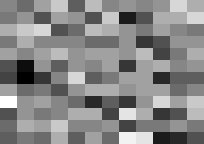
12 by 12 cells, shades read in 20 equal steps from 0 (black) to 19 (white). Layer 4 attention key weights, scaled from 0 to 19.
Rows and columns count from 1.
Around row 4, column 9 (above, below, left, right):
9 14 11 6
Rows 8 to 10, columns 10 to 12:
12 8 10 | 16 12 15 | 4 6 14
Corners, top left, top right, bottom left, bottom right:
10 13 7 6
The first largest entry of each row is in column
11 12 3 2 4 10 5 6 1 8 4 8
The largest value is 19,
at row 9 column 1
